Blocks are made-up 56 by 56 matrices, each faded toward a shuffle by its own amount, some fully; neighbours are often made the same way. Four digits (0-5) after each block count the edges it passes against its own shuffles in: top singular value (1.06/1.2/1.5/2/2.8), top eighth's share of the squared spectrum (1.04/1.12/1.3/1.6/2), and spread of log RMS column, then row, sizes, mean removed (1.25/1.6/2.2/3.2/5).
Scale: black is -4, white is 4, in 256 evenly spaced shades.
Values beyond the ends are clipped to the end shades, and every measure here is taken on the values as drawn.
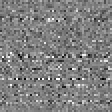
3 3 0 3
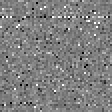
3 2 0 1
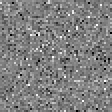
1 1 0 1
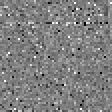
2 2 0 1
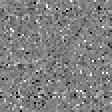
2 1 0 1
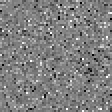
0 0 0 0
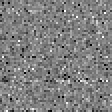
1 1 0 1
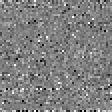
2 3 0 2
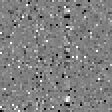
3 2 1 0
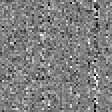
2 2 3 0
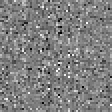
1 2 2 0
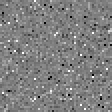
0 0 0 0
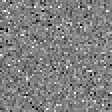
0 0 0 0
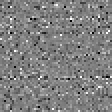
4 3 1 2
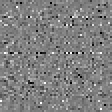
4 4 1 2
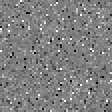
1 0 0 0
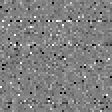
3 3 0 1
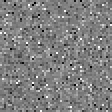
1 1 0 0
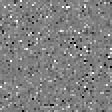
0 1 0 0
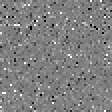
2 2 0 1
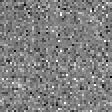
3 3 1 1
